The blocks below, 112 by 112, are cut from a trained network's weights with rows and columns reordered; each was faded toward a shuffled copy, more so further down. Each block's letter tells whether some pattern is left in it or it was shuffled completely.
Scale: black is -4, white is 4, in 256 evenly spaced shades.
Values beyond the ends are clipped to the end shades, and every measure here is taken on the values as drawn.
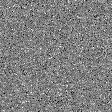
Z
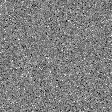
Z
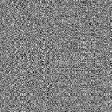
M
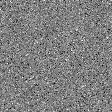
Z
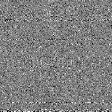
M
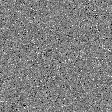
Z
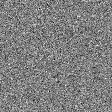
Z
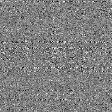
M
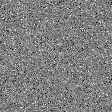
Z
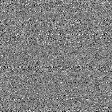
M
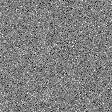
Z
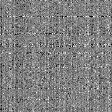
M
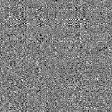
M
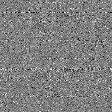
M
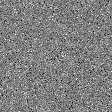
Z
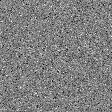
Z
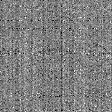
M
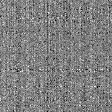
M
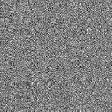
M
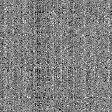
M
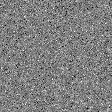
Z
